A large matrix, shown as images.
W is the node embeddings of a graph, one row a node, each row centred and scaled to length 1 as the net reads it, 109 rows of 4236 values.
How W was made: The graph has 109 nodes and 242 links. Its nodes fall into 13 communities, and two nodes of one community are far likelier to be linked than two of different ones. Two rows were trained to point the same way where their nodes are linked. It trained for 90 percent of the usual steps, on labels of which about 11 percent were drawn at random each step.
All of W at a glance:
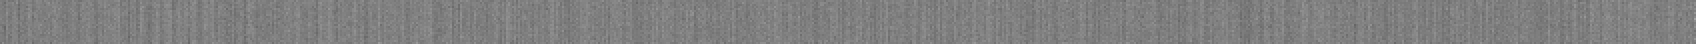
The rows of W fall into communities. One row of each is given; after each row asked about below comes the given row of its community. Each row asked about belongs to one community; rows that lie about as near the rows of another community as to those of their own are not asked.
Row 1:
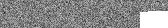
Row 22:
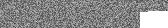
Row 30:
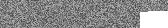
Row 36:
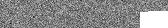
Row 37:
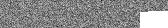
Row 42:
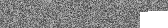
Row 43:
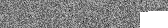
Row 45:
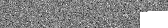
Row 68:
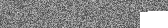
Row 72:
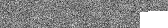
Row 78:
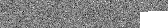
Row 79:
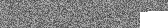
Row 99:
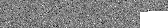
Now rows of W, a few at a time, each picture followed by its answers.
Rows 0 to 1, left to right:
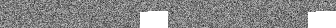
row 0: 36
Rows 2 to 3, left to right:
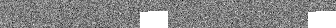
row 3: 30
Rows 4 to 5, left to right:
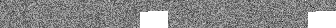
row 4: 43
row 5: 79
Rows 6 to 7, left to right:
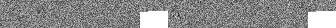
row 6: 45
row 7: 99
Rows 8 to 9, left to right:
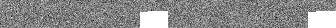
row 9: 45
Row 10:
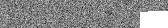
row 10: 68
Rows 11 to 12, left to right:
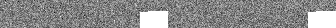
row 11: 43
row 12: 30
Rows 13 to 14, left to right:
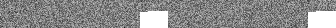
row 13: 22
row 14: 99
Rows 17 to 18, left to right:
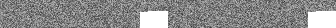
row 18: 36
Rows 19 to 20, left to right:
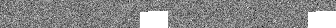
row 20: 22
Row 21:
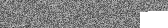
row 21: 42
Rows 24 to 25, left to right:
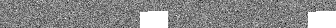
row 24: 42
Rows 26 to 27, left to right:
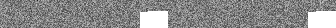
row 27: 30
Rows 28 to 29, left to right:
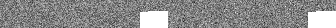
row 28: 1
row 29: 78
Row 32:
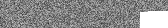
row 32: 36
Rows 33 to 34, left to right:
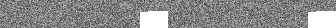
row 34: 68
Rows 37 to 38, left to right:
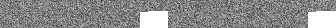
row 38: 99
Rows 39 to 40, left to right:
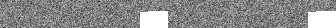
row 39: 68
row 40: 43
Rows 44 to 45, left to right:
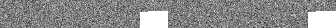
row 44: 42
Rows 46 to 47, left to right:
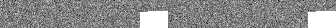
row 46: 42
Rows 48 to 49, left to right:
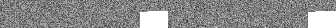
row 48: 36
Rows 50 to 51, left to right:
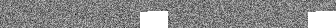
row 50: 68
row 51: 22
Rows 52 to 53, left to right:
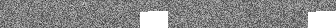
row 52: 1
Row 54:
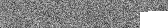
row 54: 78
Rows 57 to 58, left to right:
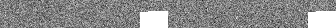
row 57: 99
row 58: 30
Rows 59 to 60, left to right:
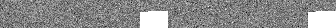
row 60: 45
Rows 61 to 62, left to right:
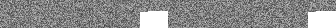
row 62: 30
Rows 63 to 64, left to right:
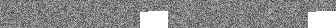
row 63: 30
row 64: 1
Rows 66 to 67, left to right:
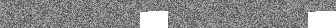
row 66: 68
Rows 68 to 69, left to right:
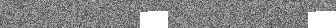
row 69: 1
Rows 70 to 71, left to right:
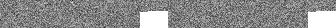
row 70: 1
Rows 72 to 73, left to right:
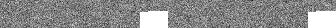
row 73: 45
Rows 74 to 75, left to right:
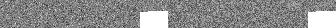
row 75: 22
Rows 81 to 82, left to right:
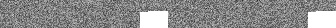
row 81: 72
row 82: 99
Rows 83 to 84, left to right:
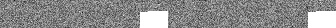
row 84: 1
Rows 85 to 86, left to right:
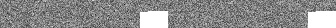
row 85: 72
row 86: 22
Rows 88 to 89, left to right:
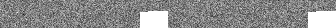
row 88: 43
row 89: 37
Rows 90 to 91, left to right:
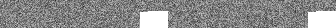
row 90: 36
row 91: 43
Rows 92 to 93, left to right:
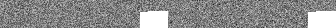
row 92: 68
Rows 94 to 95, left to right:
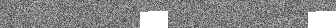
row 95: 42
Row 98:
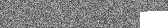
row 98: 36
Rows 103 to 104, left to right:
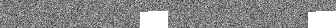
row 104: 78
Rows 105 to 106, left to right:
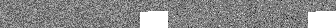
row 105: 99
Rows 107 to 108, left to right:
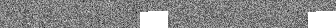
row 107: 43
